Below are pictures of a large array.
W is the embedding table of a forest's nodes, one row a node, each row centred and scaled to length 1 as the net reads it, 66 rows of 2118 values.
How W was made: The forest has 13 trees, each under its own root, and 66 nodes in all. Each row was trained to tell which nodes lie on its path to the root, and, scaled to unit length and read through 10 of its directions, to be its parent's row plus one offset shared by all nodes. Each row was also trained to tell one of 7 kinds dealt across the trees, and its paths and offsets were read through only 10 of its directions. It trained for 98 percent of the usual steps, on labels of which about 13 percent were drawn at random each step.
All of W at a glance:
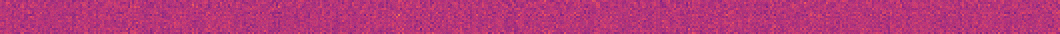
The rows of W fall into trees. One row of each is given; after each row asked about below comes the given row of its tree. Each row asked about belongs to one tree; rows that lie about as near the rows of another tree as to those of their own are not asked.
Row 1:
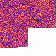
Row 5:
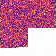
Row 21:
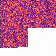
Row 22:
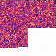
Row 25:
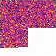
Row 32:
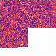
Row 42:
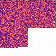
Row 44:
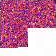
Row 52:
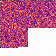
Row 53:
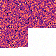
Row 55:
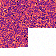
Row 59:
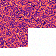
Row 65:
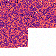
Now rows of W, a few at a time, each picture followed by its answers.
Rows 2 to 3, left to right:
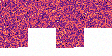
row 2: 1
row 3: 32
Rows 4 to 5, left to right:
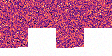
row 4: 53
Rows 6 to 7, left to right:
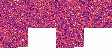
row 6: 1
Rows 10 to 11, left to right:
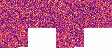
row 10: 55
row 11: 25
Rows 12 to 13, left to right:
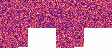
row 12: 5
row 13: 1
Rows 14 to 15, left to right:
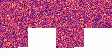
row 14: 21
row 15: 5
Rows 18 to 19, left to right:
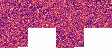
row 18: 65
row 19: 52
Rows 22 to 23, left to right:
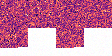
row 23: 55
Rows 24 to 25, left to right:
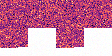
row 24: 22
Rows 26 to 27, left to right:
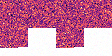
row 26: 53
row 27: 25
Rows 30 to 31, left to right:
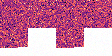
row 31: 1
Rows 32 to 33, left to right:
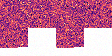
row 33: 25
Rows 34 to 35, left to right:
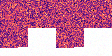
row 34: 21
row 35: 25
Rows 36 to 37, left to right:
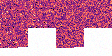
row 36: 22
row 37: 55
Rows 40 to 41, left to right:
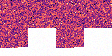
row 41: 53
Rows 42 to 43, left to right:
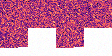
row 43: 65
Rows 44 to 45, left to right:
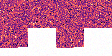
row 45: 1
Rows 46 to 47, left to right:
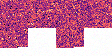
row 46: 22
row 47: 65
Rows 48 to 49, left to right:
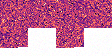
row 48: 42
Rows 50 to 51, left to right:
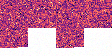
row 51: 22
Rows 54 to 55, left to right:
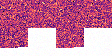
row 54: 44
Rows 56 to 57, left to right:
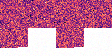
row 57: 25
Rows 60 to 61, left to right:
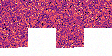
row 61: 22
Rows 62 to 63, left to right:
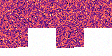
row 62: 53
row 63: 44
